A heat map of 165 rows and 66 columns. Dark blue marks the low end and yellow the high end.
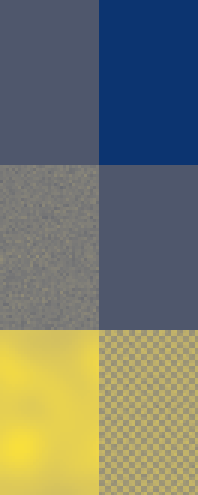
It is made of 3 by 2 panels. Panel 1,1: low, flat. Panel 1,2: very low, flat. Panel 2,1: middling, fine-grained, faint in contrast. Panel 2,2: low, flat. Panel 3,1: very high, smooth, faint in contrast. Panel 3,2: high, checkered.
